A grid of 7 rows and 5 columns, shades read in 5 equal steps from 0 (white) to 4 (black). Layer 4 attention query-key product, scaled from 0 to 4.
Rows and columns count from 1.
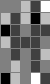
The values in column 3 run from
1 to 3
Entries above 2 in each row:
1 2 4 3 2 1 2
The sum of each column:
16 16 13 19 12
